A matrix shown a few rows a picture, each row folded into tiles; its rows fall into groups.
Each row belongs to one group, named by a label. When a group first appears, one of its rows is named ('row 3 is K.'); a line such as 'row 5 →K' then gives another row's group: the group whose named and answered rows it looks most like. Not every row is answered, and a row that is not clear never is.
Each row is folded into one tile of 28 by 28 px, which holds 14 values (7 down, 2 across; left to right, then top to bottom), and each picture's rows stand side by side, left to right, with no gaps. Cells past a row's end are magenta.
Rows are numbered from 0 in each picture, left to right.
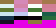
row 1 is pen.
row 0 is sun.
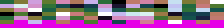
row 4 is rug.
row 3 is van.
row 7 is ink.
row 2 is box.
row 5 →box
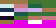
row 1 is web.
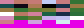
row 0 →box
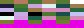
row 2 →ink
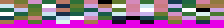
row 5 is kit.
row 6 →pen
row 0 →pen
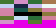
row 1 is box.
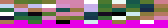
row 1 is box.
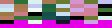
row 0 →kit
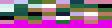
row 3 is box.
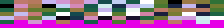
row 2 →pen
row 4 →van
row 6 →rug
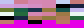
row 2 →van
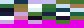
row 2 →pen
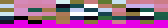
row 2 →van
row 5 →pen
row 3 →pen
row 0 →sun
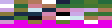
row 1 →ink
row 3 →web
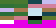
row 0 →web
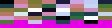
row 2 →kit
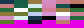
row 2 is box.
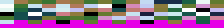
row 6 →pen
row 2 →kit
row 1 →pen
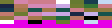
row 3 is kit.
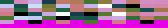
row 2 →pen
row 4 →box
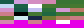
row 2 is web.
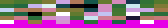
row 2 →box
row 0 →web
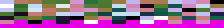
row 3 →web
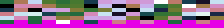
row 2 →web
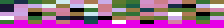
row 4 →web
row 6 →box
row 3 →sun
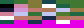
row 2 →web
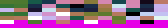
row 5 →rug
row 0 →web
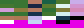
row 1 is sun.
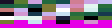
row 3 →ink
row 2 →kit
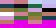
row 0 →box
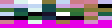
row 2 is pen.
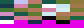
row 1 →van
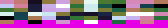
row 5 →box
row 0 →pen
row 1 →rug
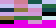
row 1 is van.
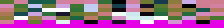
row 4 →rug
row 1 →pen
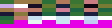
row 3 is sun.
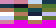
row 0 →box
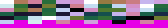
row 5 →ink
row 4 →sun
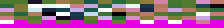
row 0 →web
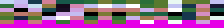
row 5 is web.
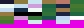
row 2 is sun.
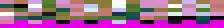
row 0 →box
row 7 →sun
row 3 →kit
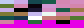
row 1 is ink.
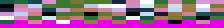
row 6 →kit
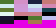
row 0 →sun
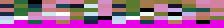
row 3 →sun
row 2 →box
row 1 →rug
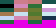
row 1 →van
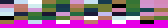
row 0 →kit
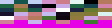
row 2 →ink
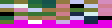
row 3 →sun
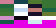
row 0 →van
